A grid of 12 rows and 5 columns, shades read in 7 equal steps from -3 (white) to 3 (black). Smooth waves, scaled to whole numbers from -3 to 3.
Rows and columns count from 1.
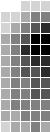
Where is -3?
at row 1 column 1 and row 1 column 2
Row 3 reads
-2 -1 0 1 2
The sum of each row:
-12 -5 0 6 7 4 3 1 1 -1 -2 -5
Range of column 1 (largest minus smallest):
2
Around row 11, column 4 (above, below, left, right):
0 0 0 0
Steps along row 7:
up up same up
